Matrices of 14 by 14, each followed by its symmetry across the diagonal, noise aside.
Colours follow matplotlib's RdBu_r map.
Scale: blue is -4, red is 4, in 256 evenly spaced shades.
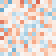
symmetric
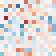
antisymmetric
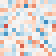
antisymmetric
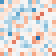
symmetric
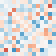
symmetric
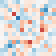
symmetric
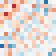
symmetric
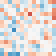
antisymmetric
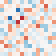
symmetric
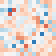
symmetric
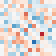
antisymmetric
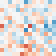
antisymmetric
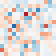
antisymmetric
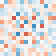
antisymmetric
